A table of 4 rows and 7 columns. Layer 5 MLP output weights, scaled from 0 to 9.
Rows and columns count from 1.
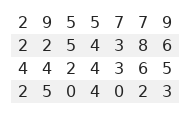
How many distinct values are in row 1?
4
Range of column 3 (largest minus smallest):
5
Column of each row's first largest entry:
2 6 6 2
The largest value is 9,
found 2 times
